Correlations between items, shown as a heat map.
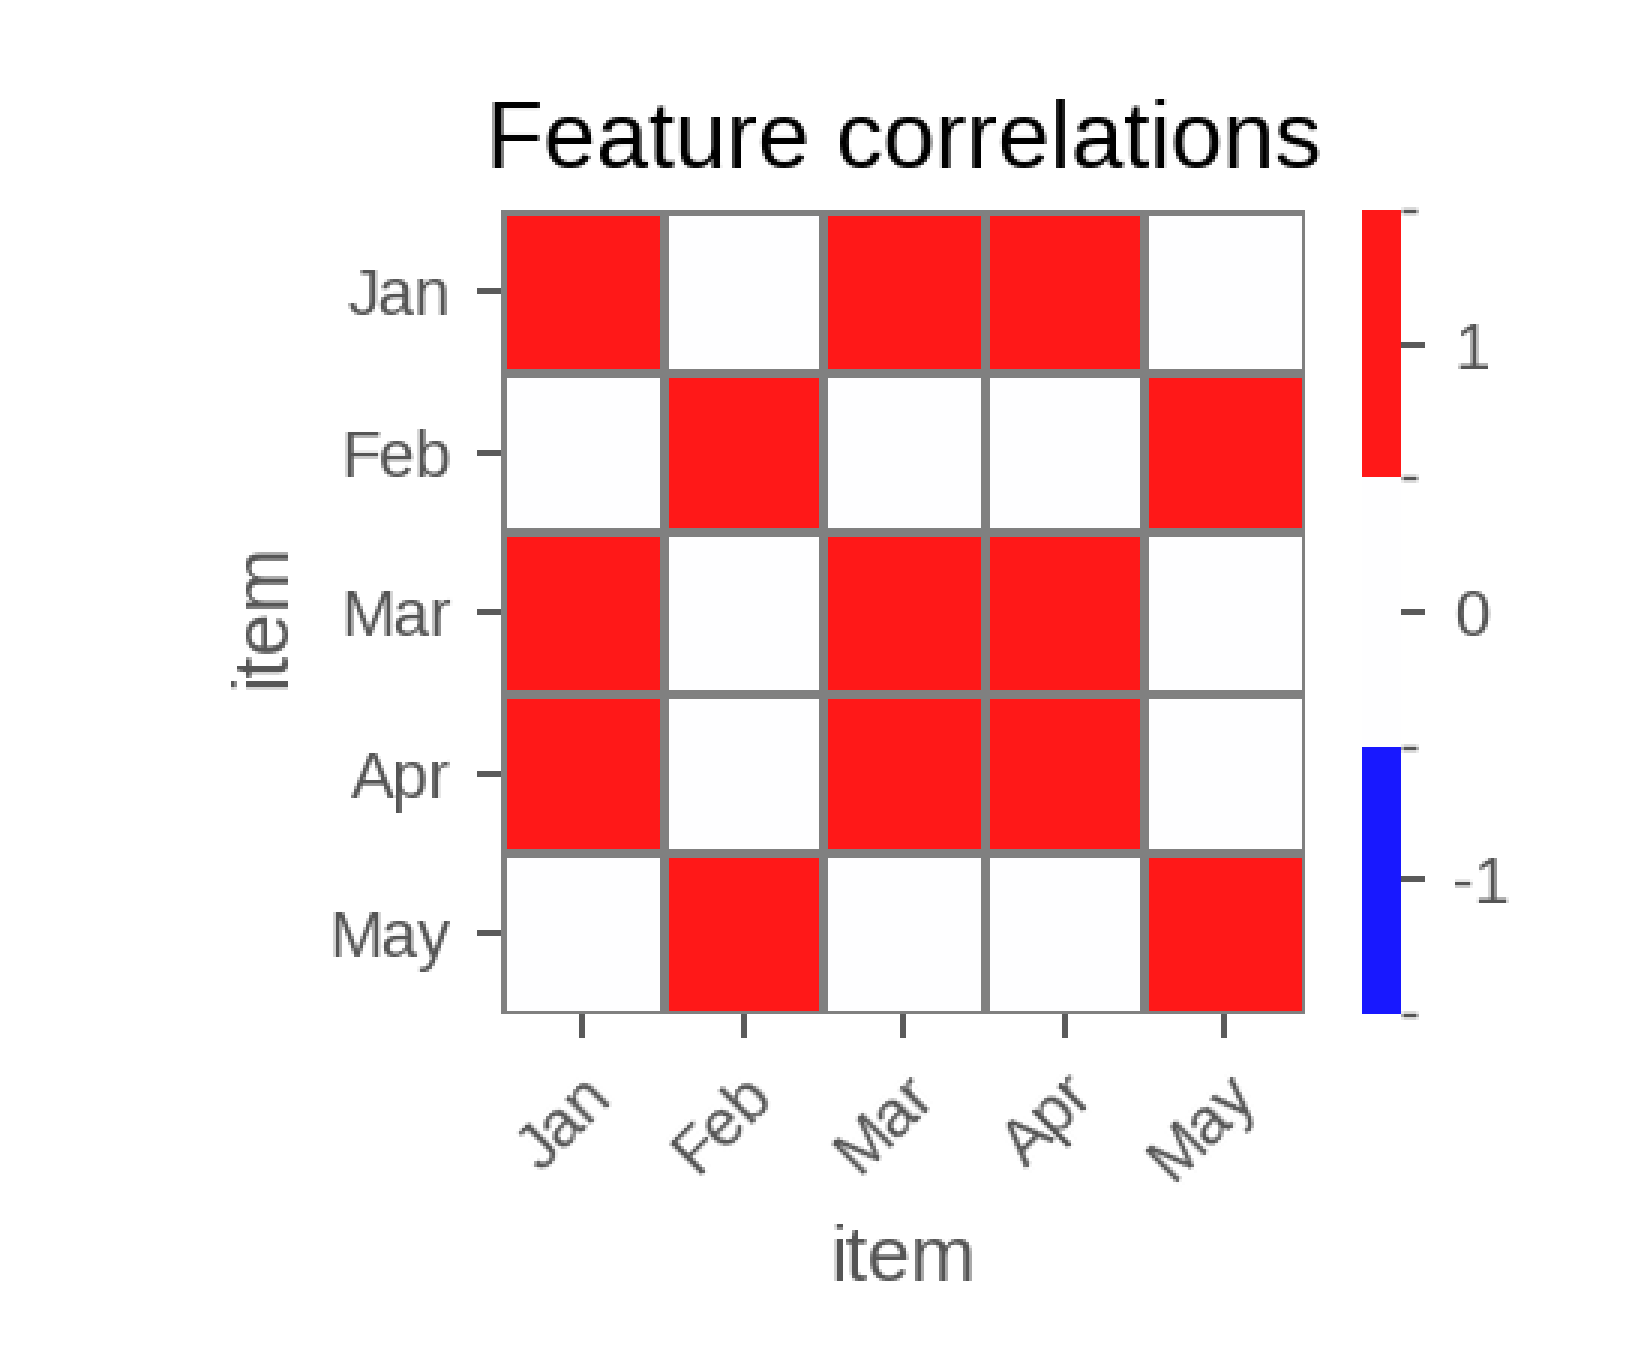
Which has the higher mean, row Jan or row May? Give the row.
Jan
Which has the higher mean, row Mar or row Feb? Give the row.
Mar
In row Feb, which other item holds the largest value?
May
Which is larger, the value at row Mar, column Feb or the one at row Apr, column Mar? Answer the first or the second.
the second
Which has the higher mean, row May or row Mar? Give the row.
Mar
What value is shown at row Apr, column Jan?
1
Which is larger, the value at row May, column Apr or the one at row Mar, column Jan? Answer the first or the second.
the second
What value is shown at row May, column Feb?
1
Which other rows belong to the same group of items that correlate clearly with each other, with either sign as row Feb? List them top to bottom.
May
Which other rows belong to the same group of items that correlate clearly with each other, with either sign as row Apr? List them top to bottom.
Jan, Mar
